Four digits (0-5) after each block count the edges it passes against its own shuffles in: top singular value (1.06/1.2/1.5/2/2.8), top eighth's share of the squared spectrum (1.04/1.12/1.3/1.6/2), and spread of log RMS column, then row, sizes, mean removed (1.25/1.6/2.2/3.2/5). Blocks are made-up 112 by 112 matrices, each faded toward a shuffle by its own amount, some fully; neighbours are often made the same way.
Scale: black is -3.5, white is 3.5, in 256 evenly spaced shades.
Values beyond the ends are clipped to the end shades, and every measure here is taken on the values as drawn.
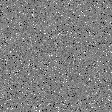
0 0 0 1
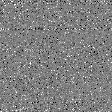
1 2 0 2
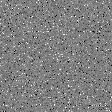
1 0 0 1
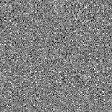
4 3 2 2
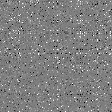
4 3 1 2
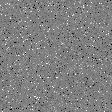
0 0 0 0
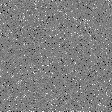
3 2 0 1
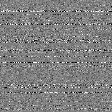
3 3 0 4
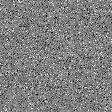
0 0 0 1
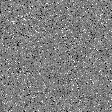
0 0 0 0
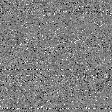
2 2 0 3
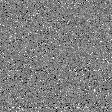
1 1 0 1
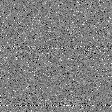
2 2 0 2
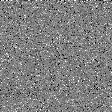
1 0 0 1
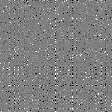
5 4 2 2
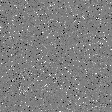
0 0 0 0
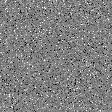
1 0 0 0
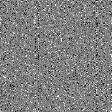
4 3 2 1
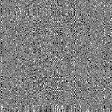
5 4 3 2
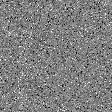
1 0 0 0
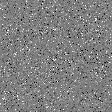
1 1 0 1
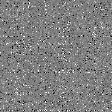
2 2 2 2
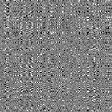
5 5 3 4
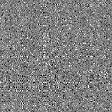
4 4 2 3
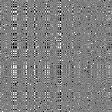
5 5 4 3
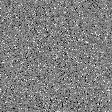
0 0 0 0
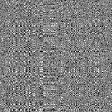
5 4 3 3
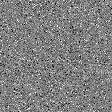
3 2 0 0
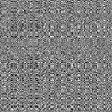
5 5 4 4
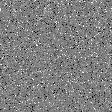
1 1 0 0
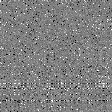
4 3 1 2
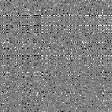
5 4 2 3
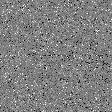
2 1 0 0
